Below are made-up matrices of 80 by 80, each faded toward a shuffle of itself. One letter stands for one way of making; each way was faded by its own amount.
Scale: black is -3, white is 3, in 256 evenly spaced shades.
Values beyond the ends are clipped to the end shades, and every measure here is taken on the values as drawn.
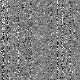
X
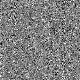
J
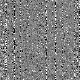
X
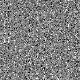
J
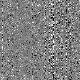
X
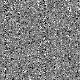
J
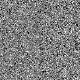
J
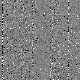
X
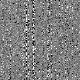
X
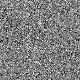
J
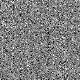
J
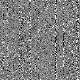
X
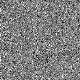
J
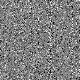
J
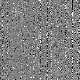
X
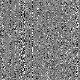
X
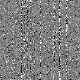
X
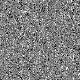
J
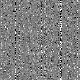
X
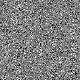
J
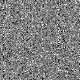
J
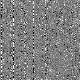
X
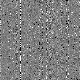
X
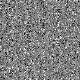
J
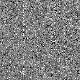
J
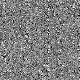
J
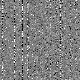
X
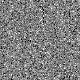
J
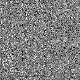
J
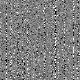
X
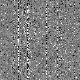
X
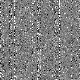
X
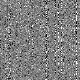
X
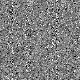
J
